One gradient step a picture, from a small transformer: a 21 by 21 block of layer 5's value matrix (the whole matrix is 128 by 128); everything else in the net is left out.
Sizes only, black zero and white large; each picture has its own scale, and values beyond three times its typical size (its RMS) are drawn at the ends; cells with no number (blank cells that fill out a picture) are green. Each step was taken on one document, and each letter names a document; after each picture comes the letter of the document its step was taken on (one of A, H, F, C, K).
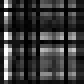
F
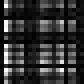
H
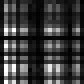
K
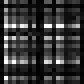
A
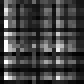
A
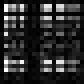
H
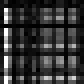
H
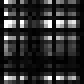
A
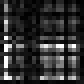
H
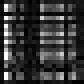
H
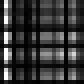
F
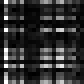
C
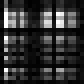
A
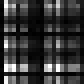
K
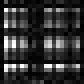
K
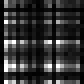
K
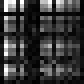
K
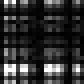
K
